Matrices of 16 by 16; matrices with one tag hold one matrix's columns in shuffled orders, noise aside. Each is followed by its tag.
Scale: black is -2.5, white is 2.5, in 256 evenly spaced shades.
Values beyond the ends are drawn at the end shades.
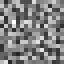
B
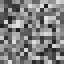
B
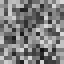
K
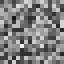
B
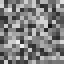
B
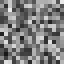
K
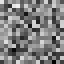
B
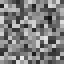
B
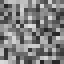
K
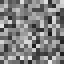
B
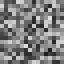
B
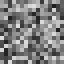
B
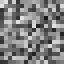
B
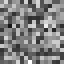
B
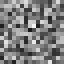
B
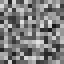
B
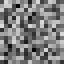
B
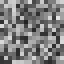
K
